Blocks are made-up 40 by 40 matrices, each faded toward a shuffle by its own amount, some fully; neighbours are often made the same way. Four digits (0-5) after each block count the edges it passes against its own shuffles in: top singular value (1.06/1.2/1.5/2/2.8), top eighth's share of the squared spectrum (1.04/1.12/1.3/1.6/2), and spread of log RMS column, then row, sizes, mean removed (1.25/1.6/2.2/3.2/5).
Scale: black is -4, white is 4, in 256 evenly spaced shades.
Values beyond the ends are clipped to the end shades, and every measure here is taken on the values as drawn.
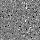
1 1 0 0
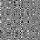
4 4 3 2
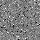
1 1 0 0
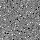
0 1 0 0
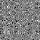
3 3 1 1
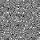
3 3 2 2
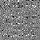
3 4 2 2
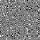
3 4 2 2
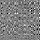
4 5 3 2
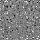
3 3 1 1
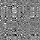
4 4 2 2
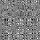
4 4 2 2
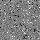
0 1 0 0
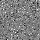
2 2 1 0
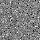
2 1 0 0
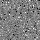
1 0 0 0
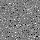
1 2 0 1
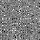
3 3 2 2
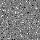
0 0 0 0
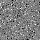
0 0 0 0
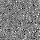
0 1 0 1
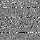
2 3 0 3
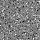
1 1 0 0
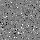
0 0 0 0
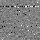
3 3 0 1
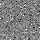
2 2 0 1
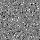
2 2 0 0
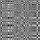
5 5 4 3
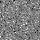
1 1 0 0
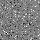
1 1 0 0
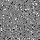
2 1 0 1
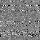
2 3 0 3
